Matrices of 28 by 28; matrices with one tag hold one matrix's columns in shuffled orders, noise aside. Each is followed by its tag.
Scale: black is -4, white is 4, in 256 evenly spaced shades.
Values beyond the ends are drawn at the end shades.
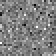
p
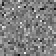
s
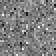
p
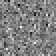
p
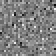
p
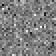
p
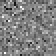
s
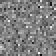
s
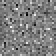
p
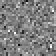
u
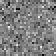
s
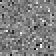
u
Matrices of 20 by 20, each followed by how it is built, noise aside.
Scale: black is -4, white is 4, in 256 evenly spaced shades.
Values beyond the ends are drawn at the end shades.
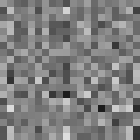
low rank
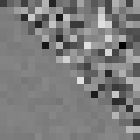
upper triangular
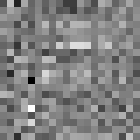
low rank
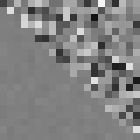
upper triangular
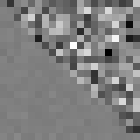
upper triangular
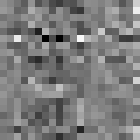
low rank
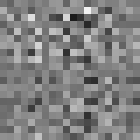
low rank
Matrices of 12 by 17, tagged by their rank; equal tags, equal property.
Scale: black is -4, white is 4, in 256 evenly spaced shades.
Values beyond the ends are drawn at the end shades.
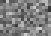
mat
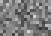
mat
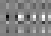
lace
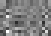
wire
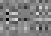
wire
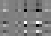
lace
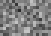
mat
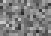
mat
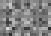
wire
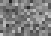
mat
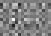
wire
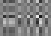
lace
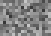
mat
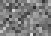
mat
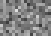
mat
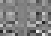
wire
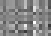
wire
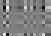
lace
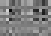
wire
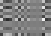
lace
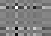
lace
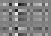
lace
